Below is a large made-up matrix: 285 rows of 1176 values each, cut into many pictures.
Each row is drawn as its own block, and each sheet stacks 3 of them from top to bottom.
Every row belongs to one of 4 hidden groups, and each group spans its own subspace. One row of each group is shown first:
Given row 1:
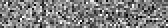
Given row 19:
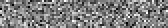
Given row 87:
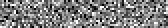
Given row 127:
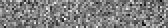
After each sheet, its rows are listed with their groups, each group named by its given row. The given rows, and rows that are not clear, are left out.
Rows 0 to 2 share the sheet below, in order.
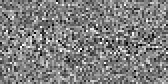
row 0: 1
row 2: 127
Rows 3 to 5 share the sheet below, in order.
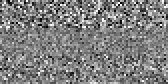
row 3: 19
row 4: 127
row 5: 1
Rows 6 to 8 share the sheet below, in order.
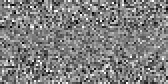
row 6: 87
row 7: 19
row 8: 1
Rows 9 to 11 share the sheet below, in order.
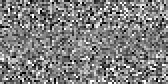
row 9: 19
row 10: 19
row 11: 1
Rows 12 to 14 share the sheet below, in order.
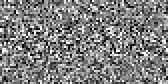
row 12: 87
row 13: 1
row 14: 1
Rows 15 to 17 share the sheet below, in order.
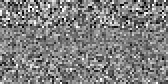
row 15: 127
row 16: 1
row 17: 1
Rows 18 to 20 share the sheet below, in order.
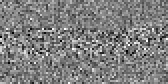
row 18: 127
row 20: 87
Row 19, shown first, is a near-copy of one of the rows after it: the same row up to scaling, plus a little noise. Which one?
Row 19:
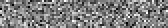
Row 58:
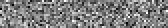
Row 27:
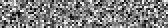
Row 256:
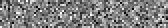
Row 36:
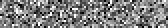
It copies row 58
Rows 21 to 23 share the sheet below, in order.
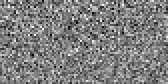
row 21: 87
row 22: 87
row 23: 127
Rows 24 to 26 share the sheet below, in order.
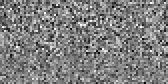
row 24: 1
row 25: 19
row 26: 127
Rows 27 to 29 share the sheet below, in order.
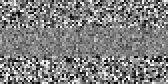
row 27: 19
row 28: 127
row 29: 127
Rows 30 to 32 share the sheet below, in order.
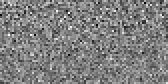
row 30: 19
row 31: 87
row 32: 19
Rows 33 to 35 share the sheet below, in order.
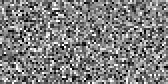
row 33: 87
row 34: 127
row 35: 19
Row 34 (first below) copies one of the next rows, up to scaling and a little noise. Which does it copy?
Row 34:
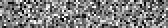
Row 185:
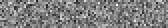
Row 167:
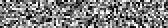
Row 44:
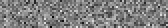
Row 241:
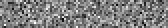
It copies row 241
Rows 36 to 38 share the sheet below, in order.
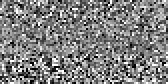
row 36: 19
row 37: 1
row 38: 87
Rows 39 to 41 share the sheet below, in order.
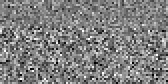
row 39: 87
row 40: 1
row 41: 1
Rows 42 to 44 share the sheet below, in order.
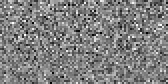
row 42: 127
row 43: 127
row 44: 127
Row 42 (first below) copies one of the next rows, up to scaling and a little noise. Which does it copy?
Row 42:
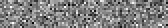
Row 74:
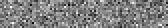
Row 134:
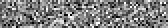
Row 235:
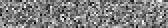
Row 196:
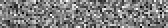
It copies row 74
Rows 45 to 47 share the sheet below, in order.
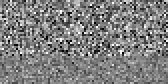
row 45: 127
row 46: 127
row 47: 87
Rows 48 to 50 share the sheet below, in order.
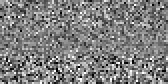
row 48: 19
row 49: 87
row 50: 1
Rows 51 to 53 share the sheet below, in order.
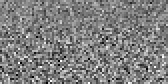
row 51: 1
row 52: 1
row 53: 19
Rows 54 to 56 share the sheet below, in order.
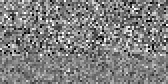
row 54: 1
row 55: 1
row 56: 1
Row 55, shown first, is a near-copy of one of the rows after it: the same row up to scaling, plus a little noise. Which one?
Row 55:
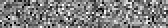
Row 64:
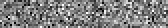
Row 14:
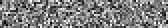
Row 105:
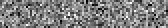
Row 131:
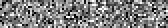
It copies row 64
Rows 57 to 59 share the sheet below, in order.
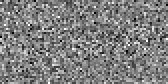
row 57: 127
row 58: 19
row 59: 87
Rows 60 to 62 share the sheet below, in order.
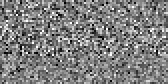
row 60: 87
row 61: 1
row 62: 19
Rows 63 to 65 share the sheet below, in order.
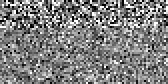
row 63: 87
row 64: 1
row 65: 127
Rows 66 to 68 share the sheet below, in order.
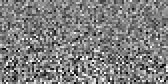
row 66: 127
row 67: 127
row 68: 1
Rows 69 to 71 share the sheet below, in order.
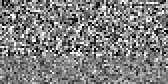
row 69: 1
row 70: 127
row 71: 127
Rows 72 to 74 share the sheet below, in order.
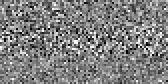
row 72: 87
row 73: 19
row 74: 127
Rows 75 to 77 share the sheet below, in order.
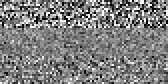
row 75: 1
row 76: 1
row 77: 87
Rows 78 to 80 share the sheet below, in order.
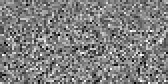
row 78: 19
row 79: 1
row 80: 19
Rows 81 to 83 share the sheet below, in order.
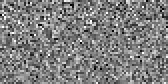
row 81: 19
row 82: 87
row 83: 127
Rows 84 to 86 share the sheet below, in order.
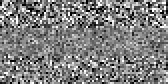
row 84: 1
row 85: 1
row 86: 87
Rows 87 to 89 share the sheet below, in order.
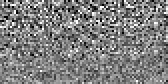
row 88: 87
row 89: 127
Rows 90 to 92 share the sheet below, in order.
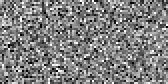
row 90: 1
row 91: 19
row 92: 87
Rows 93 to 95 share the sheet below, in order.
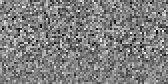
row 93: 1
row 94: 127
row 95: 127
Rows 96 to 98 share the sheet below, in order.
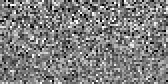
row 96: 87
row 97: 1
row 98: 1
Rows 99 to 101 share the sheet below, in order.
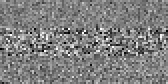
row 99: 19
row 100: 127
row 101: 19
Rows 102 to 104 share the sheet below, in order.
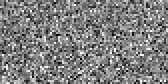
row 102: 127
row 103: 1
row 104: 19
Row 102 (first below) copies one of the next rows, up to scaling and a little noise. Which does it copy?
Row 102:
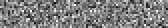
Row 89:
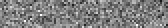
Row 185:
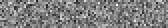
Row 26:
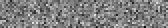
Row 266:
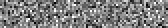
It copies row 266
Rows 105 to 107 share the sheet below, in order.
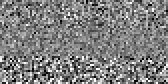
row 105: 1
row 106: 19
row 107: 1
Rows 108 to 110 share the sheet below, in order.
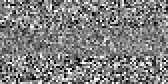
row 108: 87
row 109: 1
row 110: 127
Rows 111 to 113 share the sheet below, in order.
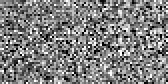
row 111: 127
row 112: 127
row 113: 1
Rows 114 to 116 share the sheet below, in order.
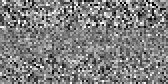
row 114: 19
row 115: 127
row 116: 127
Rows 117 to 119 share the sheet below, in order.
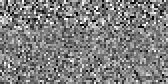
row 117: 1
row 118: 1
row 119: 19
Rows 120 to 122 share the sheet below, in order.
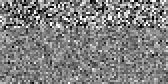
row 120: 1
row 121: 19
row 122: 87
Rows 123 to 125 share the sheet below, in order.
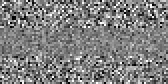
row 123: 19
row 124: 1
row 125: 127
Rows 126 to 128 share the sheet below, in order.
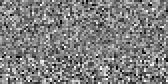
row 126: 1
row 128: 127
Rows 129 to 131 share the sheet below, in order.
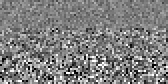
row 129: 1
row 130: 1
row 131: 1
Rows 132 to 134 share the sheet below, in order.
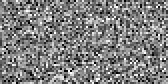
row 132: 127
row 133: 127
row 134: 127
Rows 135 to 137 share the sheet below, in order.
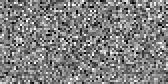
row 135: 127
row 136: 19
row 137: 87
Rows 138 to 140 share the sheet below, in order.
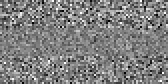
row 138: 19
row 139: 127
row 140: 127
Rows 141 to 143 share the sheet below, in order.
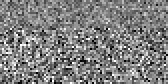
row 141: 127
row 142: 1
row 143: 1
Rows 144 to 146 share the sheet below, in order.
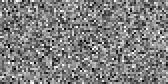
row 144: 127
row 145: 19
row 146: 87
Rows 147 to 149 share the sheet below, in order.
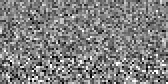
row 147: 127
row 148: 1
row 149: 19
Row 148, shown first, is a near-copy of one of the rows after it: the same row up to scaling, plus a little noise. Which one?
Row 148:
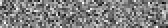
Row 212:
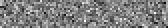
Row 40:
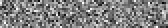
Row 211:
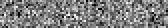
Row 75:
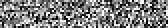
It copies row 40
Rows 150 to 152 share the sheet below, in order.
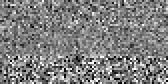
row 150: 87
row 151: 1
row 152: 127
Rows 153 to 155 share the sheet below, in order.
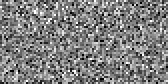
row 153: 19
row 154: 127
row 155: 1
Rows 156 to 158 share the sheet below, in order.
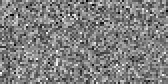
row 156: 1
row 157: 127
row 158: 19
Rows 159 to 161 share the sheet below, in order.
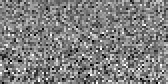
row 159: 127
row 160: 87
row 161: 19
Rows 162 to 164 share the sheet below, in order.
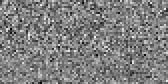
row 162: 1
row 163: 127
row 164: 1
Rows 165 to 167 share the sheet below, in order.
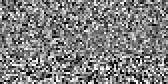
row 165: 19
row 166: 87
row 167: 127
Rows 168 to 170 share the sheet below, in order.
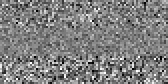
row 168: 19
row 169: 127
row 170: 127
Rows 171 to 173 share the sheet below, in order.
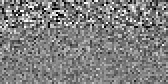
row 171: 87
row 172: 19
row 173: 1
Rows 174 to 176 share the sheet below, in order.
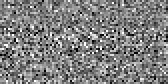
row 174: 87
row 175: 87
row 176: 1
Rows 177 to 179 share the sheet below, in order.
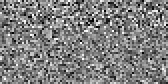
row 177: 127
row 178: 87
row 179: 1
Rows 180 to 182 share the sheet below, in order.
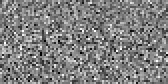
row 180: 1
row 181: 1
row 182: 127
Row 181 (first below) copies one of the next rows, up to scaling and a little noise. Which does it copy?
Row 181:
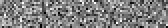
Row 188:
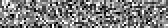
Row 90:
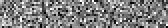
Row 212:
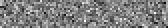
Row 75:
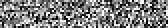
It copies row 90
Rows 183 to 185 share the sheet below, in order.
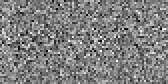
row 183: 19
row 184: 19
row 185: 127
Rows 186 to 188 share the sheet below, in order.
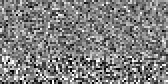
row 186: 87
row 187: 1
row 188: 1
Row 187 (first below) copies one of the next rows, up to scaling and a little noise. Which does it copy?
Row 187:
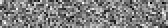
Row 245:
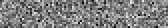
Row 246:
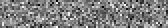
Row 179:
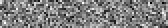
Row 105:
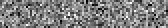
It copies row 179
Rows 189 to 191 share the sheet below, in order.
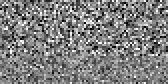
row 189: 19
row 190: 19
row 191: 127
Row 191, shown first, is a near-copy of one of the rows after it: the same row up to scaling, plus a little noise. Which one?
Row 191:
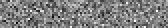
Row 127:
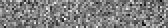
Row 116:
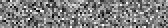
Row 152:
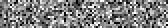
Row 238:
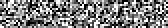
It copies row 116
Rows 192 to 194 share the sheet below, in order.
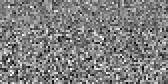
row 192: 87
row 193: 1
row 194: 1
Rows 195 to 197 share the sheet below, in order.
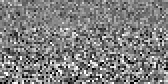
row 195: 19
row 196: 127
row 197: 87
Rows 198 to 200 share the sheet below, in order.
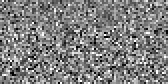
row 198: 127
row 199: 127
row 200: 19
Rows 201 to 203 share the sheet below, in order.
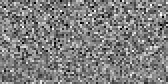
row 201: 127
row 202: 19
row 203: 1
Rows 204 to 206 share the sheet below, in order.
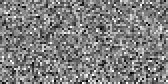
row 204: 1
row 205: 127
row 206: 1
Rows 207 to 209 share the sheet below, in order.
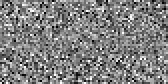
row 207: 1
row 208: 87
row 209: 19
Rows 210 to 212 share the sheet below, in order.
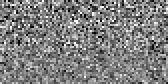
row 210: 87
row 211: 1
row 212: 1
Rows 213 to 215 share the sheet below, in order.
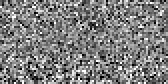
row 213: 1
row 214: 1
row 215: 127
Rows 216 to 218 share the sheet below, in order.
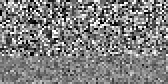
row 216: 127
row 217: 87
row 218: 1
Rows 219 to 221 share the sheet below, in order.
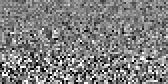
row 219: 127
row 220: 87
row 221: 19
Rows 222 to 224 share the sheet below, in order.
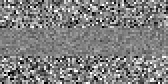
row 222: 87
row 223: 127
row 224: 19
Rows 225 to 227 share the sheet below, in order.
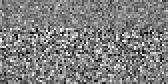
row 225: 19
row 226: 127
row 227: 19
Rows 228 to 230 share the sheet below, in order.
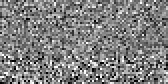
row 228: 127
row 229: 19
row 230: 87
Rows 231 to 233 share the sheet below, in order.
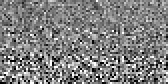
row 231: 1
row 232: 87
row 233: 87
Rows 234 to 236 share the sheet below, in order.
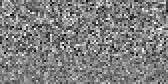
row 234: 1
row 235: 127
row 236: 19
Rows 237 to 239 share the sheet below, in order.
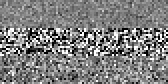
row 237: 1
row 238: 127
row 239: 1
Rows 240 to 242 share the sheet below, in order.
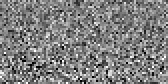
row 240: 127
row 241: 127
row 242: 1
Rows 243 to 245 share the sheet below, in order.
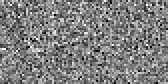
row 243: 19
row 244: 127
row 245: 1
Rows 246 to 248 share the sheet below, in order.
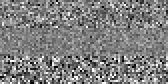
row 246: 1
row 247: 19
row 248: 87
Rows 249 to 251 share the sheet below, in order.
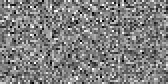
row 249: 87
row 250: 87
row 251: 87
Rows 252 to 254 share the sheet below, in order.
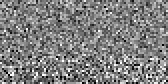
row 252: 127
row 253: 19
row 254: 1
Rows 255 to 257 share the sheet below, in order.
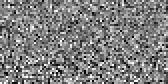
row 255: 87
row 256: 19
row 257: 87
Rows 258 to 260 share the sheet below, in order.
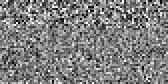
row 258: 127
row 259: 127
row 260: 1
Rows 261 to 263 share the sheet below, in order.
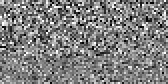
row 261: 1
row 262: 127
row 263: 127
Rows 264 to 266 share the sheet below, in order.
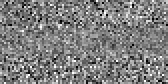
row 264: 1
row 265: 1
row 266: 127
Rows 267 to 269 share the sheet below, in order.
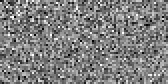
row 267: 19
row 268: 87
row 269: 19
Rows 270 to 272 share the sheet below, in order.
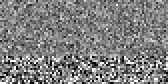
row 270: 127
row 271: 1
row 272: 87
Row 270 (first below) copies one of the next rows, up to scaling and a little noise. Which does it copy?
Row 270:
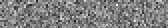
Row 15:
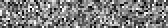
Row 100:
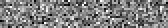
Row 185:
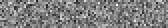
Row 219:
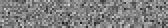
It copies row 185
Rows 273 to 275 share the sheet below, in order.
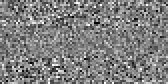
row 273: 127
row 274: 19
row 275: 87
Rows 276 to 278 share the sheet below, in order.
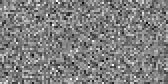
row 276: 1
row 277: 87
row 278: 87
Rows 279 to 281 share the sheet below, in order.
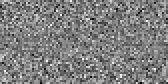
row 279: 19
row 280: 87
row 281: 1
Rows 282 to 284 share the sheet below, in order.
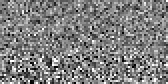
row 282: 127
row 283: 87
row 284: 87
